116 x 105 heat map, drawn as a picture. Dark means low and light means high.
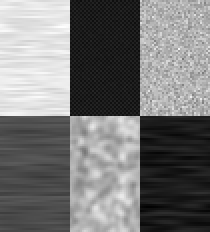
The table splits into 2 rows of 3 panels. Panel 1,1: very high, streaked across, faint in contrast. Panel 1,2: very low, checkered, faint in contrast. Panel 1,3: high, fine-grained. Panel 2,1: low, streaked across, faint in contrast. Panel 2,2: high, blotchy. Panel 2,3: very low, streaked across, faint in contrast.
